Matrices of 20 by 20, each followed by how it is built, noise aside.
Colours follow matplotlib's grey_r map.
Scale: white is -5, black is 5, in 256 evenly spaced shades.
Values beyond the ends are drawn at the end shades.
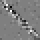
banded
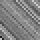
Toeplitz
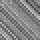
Toeplitz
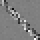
banded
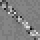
banded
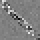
banded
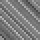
Toeplitz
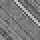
Toeplitz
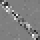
banded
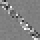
banded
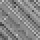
Toeplitz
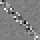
banded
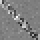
banded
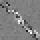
banded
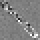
banded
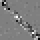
banded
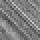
Toeplitz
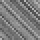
Toeplitz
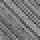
Toeplitz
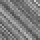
Toeplitz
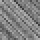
Toeplitz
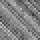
Toeplitz
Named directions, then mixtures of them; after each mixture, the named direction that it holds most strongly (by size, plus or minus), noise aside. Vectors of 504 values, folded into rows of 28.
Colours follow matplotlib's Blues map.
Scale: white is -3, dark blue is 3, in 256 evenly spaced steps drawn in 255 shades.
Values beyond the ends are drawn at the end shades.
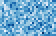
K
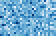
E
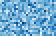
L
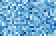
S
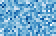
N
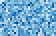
N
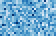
E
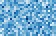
N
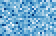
E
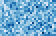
K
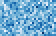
K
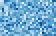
K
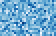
L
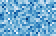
N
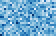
E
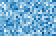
K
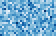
L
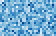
L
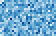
N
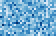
E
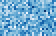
S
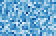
L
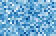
S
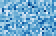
L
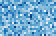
S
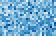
S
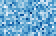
K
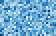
N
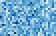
E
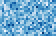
K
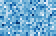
E
